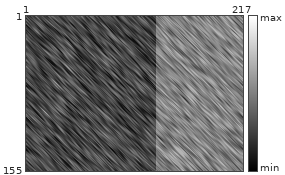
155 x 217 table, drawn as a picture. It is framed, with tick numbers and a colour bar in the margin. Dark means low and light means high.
The right part is higher, past a seam about 60% of the way across. On average the colour sits 40% of the way up the scale. Streaks slant down to the right.
